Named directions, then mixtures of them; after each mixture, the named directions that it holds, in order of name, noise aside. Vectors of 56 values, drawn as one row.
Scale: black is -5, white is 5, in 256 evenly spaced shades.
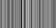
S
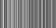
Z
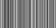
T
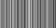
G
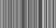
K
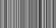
K, Z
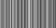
G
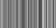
K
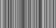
K, T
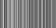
Z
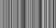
G, K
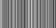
G, T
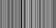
S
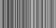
T, Z
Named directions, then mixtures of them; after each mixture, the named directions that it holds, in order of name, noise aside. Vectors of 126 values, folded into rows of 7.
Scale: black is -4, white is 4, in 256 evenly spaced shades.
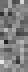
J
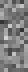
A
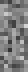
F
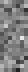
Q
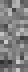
J, Q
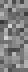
A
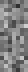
F, Q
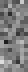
J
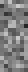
A, F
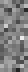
Q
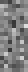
F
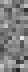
Q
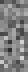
F, J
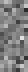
Q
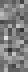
A, F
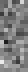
J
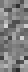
F, Q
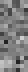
J, Q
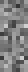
F, Q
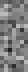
A, F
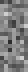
F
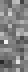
J, Q
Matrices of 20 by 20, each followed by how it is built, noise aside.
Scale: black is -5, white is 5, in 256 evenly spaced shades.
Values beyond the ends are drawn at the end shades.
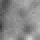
smooth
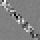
banded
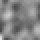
smooth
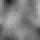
smooth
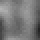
smooth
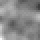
smooth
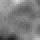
smooth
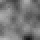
smooth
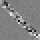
banded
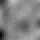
smooth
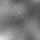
smooth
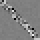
banded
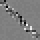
banded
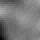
smooth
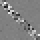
banded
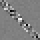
banded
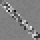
banded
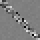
banded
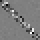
banded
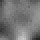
smooth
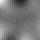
smooth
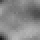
smooth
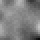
smooth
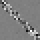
banded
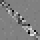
banded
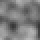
smooth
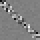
banded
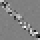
banded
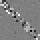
banded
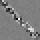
banded
